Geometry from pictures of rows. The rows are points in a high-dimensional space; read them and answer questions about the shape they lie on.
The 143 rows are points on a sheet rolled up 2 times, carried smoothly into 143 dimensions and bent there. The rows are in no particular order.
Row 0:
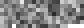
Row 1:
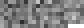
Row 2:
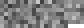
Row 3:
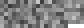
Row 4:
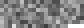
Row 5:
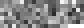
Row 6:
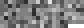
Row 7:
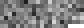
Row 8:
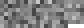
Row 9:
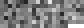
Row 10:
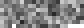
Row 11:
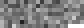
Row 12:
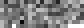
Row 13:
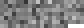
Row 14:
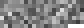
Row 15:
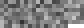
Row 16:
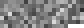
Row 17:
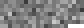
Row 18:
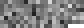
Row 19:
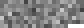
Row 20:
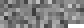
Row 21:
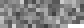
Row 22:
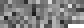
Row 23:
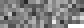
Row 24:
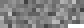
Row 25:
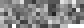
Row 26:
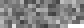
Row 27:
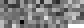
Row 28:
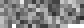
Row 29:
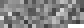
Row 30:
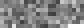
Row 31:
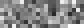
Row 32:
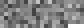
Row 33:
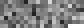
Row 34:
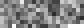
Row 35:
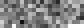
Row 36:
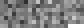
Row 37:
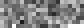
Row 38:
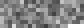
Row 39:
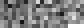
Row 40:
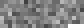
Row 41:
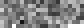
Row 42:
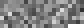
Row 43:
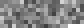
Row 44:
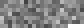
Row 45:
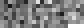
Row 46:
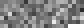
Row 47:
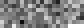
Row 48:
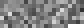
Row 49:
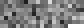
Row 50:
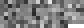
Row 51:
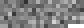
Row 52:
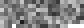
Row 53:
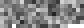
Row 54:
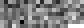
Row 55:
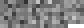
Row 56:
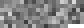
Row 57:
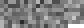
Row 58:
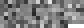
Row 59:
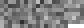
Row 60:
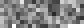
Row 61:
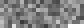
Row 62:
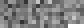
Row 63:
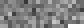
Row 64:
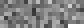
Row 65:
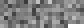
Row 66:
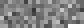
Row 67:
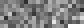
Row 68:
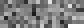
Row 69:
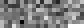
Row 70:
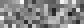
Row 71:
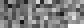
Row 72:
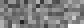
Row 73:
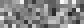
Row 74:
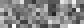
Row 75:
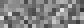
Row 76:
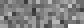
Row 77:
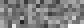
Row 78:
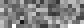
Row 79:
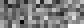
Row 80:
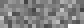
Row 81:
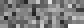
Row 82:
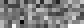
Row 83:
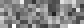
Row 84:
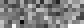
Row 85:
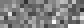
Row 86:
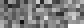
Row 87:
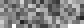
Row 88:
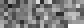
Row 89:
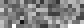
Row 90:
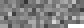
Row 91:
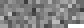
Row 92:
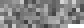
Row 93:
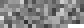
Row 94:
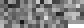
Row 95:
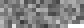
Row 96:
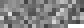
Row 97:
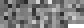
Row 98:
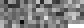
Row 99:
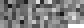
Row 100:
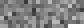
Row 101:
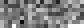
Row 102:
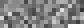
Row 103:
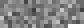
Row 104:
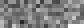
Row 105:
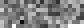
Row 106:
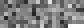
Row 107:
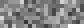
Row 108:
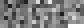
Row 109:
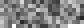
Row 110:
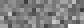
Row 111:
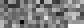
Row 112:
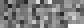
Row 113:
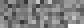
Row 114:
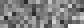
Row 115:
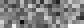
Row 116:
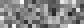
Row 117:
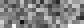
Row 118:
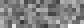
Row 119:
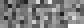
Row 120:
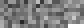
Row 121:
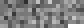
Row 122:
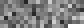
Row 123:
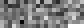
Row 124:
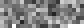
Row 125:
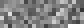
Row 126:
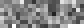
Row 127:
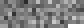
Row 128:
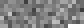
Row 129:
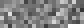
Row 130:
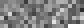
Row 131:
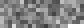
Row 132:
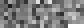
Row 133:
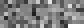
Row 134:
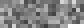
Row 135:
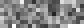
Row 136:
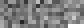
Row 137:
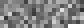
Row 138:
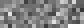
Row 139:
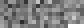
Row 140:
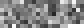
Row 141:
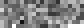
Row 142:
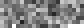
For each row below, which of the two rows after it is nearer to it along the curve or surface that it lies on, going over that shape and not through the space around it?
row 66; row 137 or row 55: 55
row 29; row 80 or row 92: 92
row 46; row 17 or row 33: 33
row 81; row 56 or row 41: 56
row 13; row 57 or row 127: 127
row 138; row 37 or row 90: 90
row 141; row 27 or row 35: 35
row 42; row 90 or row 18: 18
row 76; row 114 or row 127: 127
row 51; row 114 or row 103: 103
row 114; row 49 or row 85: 49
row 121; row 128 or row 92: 128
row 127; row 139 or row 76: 76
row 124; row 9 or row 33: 9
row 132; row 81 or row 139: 81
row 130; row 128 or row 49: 49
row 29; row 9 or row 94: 9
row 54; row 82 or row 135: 82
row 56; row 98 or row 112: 112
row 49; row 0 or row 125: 125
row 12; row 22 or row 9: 9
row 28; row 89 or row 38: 89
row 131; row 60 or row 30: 30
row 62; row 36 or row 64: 36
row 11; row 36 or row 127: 36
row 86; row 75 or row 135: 135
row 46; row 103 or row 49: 49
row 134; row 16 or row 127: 16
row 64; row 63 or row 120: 63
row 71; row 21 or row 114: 114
